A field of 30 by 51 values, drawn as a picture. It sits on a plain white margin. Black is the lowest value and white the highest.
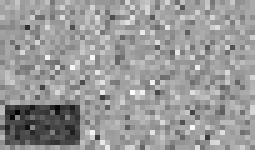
The ninth with the lowest average is the bottom left. On average the colour sits 60% of the way up the scale. Neither half mirrors the other. An odd patch, lower than its surroundings, sits in the bottom left. Most values sit high, with a long tail of low ones. There are no regular stripes.
